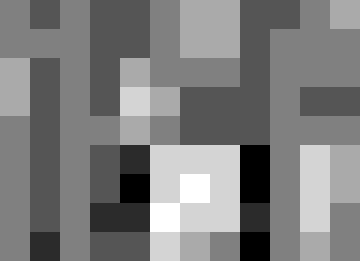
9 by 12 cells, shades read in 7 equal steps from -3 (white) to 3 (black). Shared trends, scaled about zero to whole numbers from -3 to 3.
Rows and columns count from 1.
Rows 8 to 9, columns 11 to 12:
-2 0 / -1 0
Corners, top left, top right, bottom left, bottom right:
0 -1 0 0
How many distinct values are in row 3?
3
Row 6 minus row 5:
0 0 0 1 3 -2 -3 -3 2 0 -2 -1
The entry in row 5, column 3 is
0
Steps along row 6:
up down up up down same same up down down up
